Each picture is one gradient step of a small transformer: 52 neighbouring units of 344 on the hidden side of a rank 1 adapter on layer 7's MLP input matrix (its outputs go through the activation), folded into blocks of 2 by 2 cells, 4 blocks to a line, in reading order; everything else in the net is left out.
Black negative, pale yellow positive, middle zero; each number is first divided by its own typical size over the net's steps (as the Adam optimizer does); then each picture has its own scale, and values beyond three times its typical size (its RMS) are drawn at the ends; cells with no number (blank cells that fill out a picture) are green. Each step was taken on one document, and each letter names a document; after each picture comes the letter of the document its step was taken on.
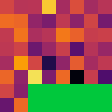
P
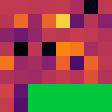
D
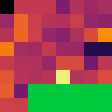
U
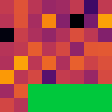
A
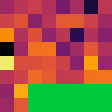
D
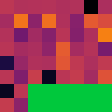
D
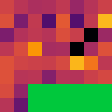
A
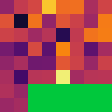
P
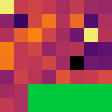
U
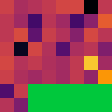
D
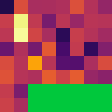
U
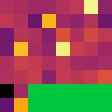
D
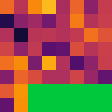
P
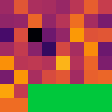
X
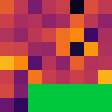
P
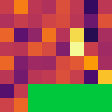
A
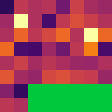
U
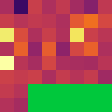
A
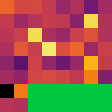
X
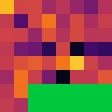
U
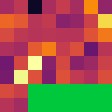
P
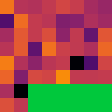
U
